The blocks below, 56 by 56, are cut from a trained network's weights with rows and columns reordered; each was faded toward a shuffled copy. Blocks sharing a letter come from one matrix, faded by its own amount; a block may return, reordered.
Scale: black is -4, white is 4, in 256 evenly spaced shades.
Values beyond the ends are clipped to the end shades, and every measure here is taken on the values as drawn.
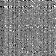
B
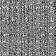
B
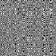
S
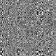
S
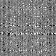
B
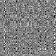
S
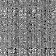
B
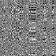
S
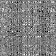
B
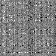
B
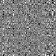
S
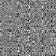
S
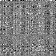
B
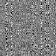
S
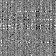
B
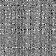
B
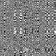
S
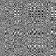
S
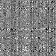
B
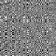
S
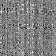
B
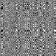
S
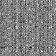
B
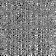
B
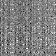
B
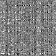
B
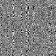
S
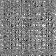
B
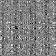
B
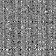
B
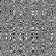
S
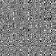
S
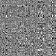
S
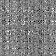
B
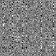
S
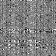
B
